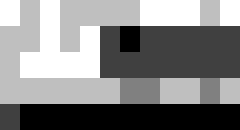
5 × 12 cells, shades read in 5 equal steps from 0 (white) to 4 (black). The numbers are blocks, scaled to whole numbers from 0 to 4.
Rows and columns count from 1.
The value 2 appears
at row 4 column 7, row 4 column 8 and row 4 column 11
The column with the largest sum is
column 7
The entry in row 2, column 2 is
1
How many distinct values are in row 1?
2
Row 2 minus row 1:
1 0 0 0 -1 2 3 3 3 3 2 3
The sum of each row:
6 25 22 15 47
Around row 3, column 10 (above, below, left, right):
3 1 3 3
